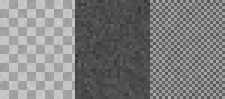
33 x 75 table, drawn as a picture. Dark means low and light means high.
The table splits into one row of 3 panels. Panel 1,1: high, checkered. Panel 1,2: low, fine-grained, faint in contrast. Panel 1,3: middling, checkered, strong in contrast.
